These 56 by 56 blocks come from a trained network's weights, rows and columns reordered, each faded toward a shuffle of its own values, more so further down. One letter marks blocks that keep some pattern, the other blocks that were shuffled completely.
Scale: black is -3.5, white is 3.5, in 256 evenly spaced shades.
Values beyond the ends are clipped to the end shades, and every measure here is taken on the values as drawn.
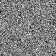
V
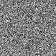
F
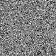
V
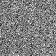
V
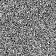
F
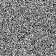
F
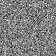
F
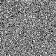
V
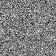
F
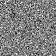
F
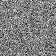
F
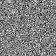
V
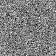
F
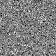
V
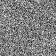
F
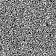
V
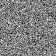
F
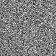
V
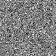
V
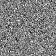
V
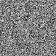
V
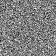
F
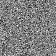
F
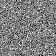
F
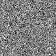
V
